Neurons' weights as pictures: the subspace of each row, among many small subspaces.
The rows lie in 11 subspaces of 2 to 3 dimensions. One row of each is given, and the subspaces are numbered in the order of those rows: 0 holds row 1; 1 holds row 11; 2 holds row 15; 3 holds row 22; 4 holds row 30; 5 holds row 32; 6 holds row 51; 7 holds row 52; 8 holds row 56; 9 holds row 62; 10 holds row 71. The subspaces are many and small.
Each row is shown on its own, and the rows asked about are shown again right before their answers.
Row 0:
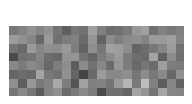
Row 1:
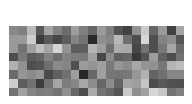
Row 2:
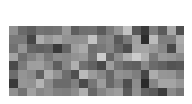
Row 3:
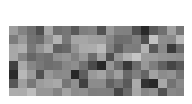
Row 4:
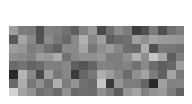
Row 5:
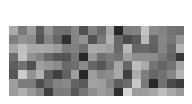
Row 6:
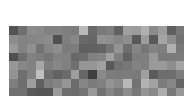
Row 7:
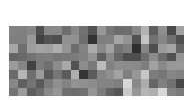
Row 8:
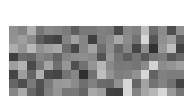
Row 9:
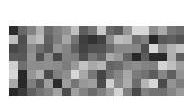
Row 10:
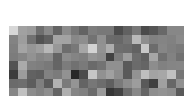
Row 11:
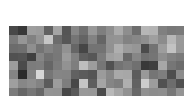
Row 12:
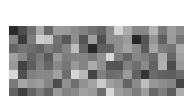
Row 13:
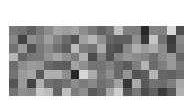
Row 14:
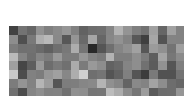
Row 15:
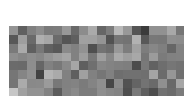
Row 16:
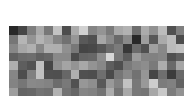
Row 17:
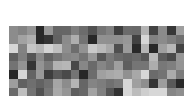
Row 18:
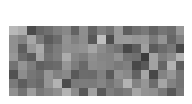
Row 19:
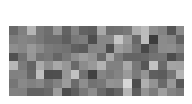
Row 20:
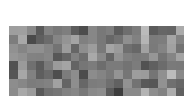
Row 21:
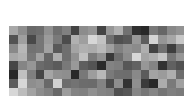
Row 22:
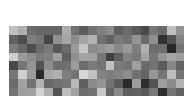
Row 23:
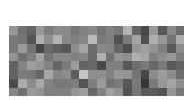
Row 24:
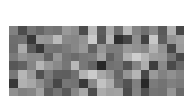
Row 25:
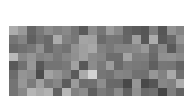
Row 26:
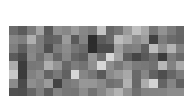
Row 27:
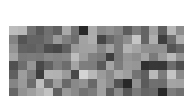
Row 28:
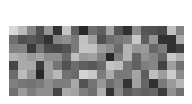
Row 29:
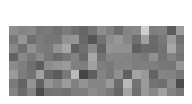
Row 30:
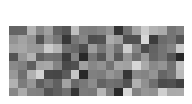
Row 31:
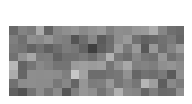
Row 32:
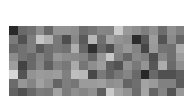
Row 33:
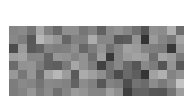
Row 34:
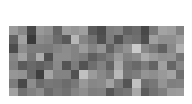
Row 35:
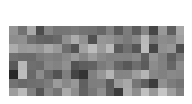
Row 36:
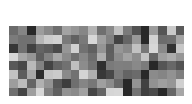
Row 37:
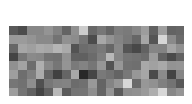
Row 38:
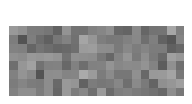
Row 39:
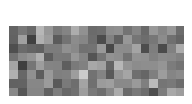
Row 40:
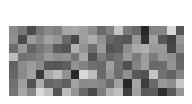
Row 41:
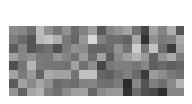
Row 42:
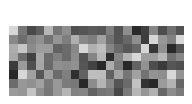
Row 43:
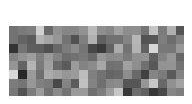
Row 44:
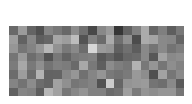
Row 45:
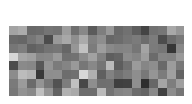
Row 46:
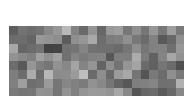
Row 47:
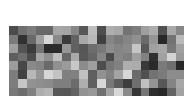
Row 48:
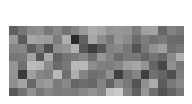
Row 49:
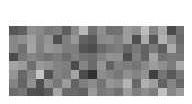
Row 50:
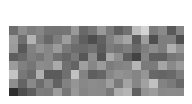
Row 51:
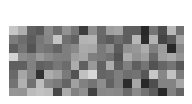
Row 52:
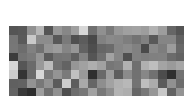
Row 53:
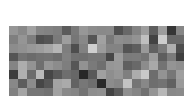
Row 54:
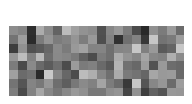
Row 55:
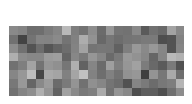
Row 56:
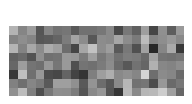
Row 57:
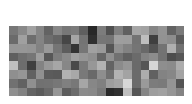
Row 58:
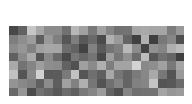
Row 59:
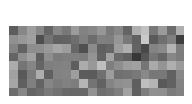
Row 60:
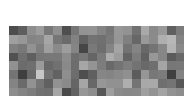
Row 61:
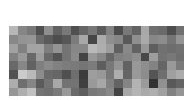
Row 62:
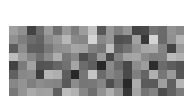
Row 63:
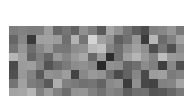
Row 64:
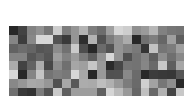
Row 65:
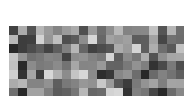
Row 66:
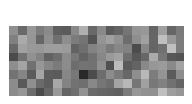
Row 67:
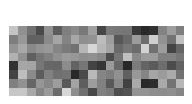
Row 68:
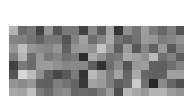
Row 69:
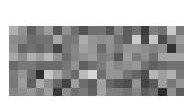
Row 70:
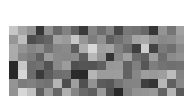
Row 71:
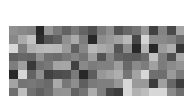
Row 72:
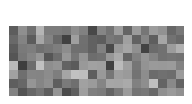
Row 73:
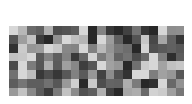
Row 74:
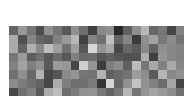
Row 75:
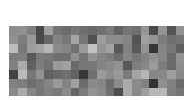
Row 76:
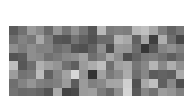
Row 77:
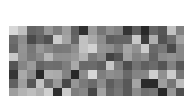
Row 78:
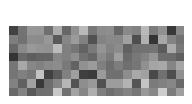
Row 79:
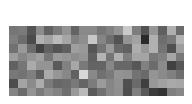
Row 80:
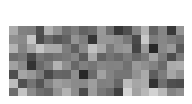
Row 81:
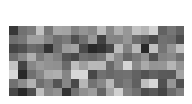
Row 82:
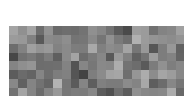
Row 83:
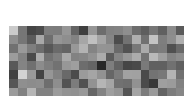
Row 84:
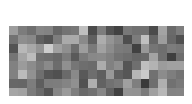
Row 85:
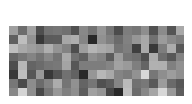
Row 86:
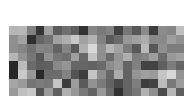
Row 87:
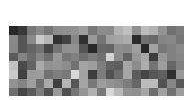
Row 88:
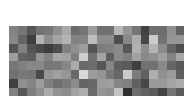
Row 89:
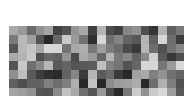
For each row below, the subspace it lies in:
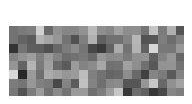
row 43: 10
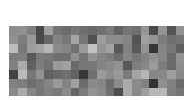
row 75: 10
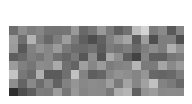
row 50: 2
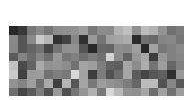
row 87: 6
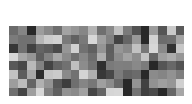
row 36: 8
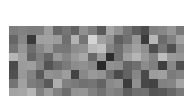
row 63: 2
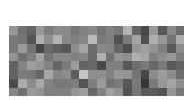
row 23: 0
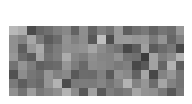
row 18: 4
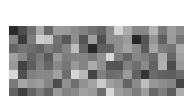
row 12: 5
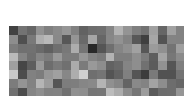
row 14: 5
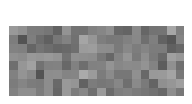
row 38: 1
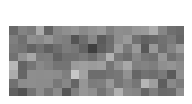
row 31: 8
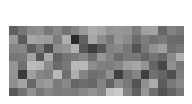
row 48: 9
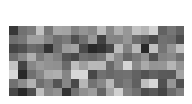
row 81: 8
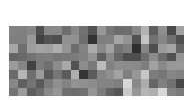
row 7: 10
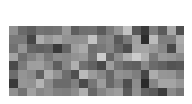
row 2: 0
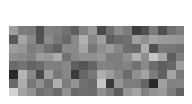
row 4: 2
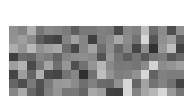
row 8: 8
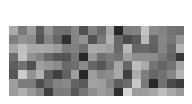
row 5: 4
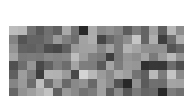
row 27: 3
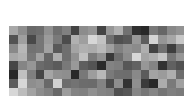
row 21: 2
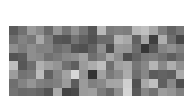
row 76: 9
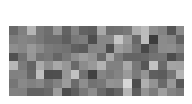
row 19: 9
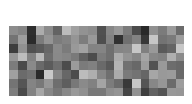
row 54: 9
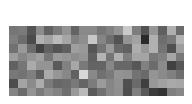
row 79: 0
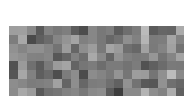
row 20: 7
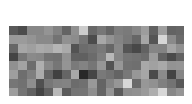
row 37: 3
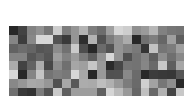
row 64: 5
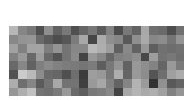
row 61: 4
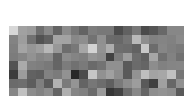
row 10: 6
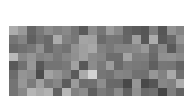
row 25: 6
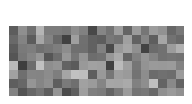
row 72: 9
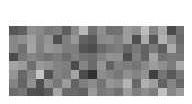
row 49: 6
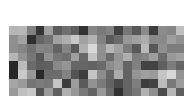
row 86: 7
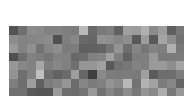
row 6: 6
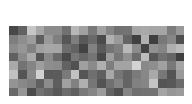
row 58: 4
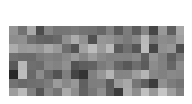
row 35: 8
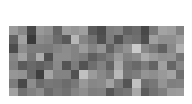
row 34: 9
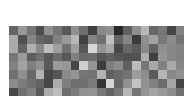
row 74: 2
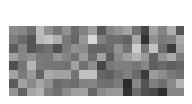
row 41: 10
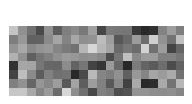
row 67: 8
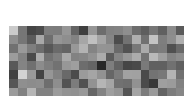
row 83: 4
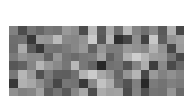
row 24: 4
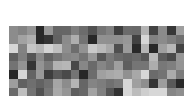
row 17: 10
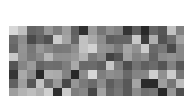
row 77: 6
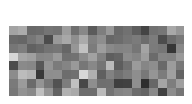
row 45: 3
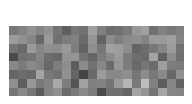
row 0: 3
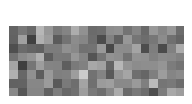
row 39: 9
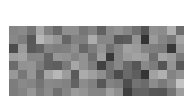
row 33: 2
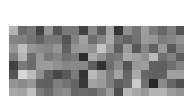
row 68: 4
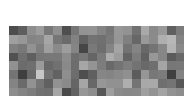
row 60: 1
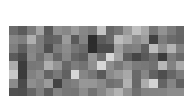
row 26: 2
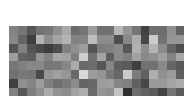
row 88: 4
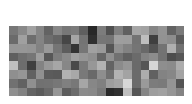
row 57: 9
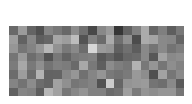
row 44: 2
